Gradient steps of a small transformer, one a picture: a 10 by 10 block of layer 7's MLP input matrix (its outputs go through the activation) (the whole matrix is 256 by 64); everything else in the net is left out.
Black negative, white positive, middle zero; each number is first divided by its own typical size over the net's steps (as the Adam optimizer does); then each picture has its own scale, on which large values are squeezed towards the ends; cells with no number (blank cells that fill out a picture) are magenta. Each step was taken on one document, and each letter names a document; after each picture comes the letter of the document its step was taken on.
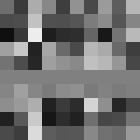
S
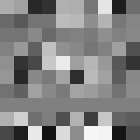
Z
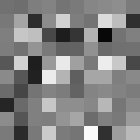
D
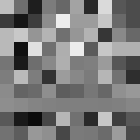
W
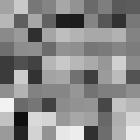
D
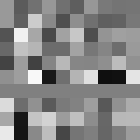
D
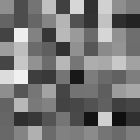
W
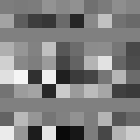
Z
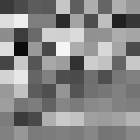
W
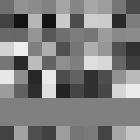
Z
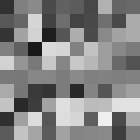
S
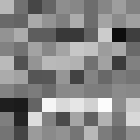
W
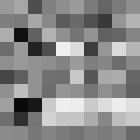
W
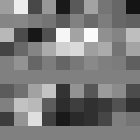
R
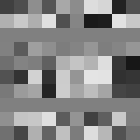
Z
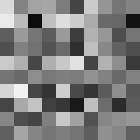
S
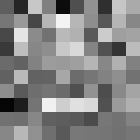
W
